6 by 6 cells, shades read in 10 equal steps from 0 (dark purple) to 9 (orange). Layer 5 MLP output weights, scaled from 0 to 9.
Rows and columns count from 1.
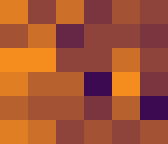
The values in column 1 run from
5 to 9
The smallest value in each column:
5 4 2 0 4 0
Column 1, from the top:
8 5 9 8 6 8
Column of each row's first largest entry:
1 2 1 5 1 1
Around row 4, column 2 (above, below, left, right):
9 5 8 6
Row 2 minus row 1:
-3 3 -5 1 -1 -1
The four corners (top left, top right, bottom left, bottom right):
8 4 8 5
